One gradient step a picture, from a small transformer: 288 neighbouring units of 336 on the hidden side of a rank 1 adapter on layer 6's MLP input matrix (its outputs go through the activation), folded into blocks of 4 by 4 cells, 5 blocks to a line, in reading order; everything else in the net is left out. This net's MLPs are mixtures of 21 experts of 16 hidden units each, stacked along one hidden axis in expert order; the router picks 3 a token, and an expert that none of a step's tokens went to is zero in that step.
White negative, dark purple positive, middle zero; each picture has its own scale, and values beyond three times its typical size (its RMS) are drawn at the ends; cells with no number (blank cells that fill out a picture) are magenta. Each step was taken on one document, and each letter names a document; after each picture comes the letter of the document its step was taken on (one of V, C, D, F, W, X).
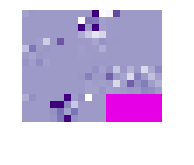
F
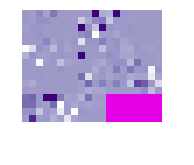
F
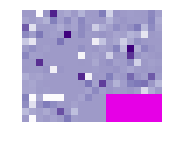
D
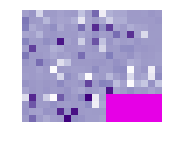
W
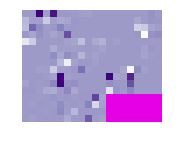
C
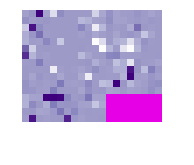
W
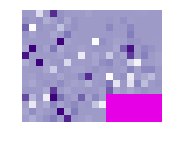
D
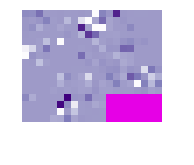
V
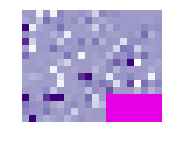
D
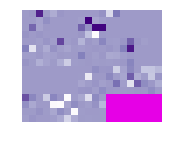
V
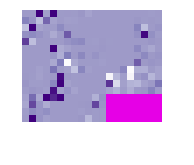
C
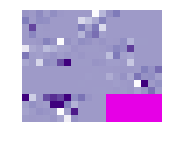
V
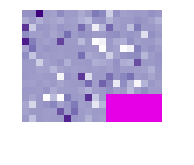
W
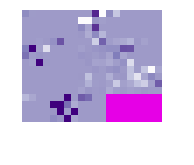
V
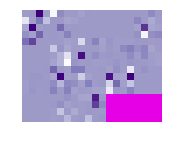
C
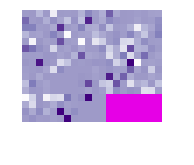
D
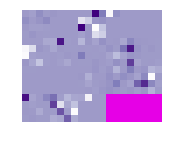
V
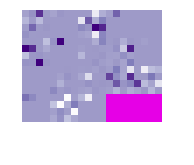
F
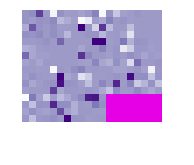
W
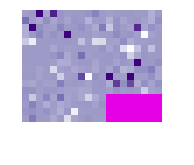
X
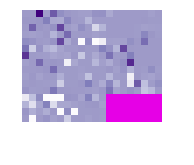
D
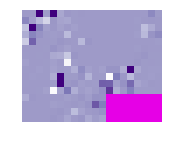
C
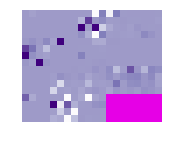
V
